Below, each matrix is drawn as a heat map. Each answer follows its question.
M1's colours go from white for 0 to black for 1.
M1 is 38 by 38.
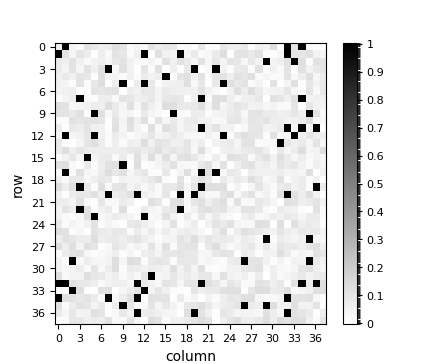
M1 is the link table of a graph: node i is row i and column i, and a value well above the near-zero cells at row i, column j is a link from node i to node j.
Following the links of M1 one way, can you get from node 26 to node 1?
yes
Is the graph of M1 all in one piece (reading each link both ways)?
no
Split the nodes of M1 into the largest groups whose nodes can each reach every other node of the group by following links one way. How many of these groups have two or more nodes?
3
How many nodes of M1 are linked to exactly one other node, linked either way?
5
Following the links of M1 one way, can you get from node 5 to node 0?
yes
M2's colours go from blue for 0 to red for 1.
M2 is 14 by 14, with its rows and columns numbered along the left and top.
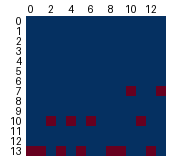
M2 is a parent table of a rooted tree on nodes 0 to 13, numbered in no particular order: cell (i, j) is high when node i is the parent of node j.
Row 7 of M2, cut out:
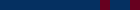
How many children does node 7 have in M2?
2
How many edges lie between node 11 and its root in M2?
2
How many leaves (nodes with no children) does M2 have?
11
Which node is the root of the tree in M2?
7
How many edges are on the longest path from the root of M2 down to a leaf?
2
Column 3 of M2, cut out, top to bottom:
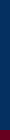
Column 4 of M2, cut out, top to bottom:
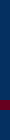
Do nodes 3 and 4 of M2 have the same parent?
no
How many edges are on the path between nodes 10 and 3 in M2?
3
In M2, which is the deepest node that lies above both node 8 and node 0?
13
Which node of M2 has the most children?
13
